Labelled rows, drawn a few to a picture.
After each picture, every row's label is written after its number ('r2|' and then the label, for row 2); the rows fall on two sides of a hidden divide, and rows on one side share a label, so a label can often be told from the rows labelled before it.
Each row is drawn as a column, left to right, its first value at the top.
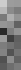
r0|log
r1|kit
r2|kit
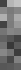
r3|kit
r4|kit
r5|kit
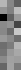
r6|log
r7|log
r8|kit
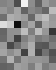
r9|log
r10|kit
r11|kit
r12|kit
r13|log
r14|kit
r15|kit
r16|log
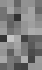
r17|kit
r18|log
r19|log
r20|kit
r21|kit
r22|kit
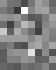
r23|kit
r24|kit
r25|kit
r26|log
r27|log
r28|log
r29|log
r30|kit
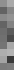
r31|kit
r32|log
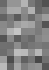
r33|kit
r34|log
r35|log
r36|log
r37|log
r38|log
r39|kit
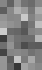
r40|kit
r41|log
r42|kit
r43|kit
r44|kit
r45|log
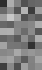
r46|kit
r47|kit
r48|kit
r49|log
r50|kit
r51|log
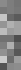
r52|kit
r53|log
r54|kit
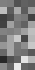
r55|log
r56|log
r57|log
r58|kit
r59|log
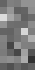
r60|kit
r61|kit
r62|kit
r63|kit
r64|log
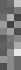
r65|kit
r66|kit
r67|log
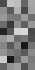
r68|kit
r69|log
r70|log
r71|kit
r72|log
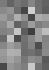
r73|kit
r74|log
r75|kit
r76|kit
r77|log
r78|kit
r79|kit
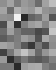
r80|kit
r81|log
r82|kit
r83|log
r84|log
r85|log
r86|log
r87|log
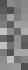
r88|kit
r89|kit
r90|log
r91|kit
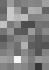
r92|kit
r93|kit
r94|kit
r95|kit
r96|kit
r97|kit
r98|kit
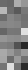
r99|log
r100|log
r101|kit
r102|kit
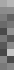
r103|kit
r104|log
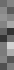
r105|kit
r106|log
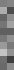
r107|log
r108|log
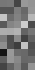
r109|kit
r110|kit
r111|kit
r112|log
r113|kit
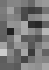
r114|log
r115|log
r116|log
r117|log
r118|kit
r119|kit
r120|kit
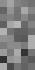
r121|log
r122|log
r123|log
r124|kit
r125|log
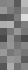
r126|log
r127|log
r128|kit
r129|kit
